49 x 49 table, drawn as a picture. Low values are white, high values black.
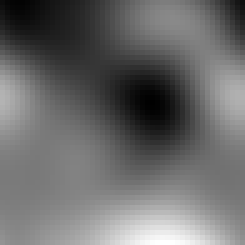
Stripes: none. Calmest part: bottom left. Slope: up to the top. Histogram: bell-shaped. Grain: smooth. Lone odd cells: none.
